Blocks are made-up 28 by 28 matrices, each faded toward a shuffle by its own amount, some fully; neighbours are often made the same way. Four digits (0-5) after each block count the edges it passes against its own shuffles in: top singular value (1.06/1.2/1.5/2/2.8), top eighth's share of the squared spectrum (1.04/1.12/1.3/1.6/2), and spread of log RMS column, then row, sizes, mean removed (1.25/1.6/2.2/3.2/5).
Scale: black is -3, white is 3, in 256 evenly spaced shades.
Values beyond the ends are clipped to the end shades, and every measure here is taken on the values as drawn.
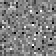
0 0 0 0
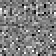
2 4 1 1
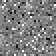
0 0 0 0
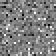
1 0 0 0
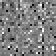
3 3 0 0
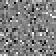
3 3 1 1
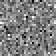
0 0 0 0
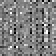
4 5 2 2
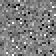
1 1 0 0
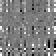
4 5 3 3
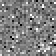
0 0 0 0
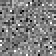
2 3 0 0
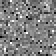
1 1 0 0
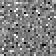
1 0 0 0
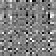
4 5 3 3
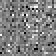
3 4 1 2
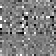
3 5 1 2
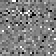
2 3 0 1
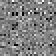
3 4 2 2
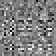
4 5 2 2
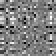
4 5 3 2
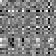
4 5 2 3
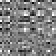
4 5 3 3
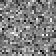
0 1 0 0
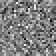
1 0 0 0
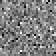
0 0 0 1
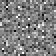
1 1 1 0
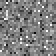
1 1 1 0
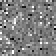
1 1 1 0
